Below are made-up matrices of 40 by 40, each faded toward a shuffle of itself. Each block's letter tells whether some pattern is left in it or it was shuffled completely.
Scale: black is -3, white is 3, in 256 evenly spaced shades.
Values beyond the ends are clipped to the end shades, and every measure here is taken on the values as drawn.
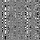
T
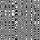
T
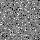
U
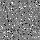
U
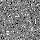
U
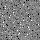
U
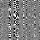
T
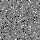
U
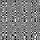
T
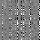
T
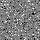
U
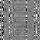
T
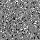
U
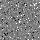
U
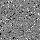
U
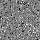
U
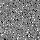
U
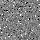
U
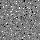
U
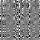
T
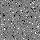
U
